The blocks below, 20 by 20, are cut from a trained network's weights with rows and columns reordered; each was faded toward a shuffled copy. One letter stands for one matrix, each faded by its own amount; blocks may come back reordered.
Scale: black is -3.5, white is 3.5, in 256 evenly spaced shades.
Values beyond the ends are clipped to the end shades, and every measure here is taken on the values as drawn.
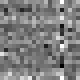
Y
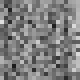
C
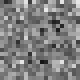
C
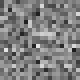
C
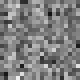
C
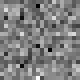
Y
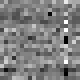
Y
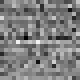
Y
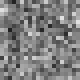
C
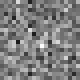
C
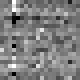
Y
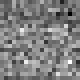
Y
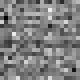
Y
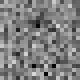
C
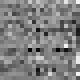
Y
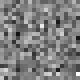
C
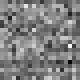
Y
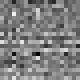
Y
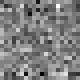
C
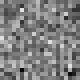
C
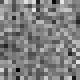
C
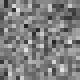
C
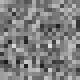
C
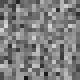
C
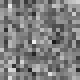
C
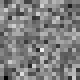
C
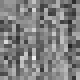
C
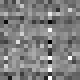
Y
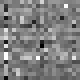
Y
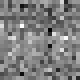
Y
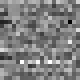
Y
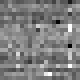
Y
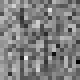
C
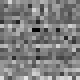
Y
